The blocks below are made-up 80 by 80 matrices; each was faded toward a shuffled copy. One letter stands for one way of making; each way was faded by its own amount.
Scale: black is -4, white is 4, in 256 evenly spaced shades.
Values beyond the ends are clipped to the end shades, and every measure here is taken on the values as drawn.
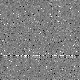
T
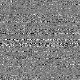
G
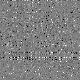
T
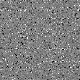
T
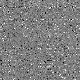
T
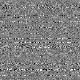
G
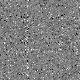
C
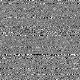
G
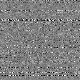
G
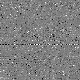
T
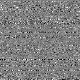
G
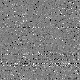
T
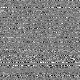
G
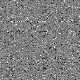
T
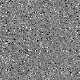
C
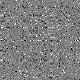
T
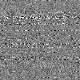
G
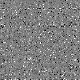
T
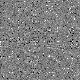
C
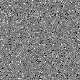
C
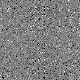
C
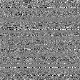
G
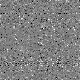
T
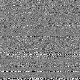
G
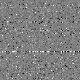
T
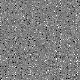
C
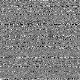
G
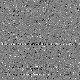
T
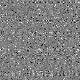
T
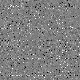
T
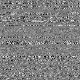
G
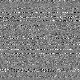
G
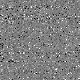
T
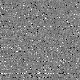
T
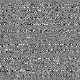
G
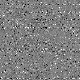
T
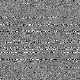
G
